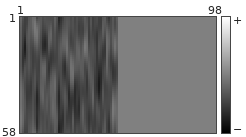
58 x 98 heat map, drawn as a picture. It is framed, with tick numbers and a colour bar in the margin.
The table splits into one row of 2 panels. Panel 1,1: low, streaked downward. Panel 1,2: middling, flat.
